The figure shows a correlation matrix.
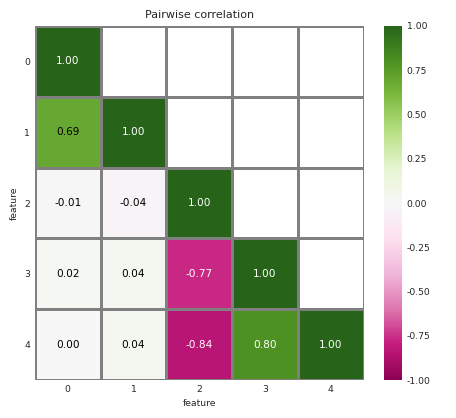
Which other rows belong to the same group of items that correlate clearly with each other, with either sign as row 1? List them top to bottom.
0
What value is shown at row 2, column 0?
-0.01
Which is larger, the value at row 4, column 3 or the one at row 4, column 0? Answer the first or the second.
the first
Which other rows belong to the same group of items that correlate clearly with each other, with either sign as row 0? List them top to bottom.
1
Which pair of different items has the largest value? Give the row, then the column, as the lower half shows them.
4, 3
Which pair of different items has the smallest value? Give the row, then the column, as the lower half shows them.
4, 2
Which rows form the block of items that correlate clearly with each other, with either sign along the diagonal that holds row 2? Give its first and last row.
2 to 4
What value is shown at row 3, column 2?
-0.77
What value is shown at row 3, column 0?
0.02
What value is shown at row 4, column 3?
0.80
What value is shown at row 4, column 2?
-0.84
